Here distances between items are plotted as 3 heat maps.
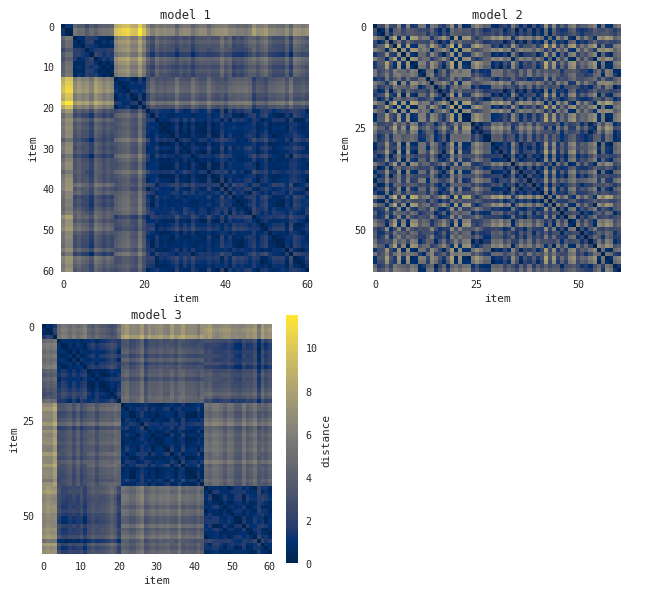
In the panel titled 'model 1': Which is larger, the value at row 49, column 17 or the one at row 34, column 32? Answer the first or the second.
the first
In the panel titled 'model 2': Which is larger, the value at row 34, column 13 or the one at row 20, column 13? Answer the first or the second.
the first
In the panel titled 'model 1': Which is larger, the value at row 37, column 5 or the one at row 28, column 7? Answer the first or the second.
the first
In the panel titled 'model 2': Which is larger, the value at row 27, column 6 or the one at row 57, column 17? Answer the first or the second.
the first
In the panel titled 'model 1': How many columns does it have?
61
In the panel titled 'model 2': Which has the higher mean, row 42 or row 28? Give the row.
42
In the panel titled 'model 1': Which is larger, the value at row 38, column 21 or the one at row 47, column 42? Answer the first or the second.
the second
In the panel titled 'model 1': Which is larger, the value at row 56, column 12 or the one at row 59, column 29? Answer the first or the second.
the first
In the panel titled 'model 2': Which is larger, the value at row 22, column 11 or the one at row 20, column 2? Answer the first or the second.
the first
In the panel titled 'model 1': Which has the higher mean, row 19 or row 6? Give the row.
19
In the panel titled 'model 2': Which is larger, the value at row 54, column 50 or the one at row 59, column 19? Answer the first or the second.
the first
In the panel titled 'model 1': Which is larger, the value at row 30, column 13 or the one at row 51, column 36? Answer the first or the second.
the first
